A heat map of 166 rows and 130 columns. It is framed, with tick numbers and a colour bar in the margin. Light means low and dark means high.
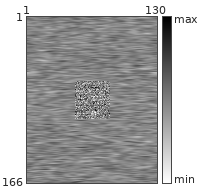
Odd patch: rougher, in the centre. Histogram: heavy tails on both sides. Grain: streaks across. Mirror symmetry: none. Slope: none. Roughest part: centre.
